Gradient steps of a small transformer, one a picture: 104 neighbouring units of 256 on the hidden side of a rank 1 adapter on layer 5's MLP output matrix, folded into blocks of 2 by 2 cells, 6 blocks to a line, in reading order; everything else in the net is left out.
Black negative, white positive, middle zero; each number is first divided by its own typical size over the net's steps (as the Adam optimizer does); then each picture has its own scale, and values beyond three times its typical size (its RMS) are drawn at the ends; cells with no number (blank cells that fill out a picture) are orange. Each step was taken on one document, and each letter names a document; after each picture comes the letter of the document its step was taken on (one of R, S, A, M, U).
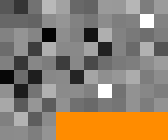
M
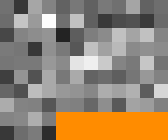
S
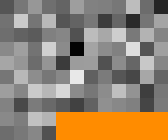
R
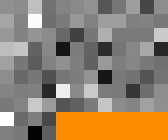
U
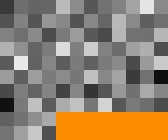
U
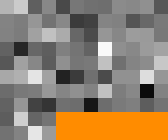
M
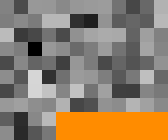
R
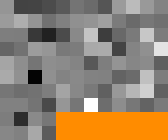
M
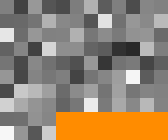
S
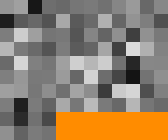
S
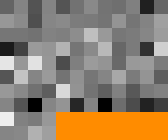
U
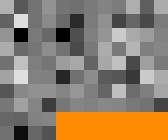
R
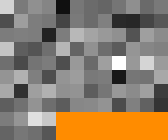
S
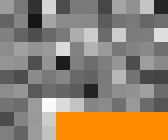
U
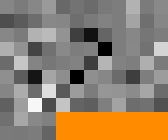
M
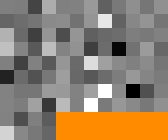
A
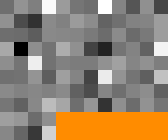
U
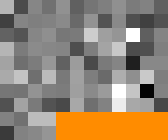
R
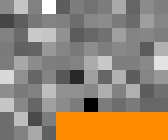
M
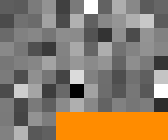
R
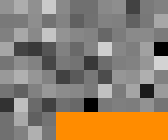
M
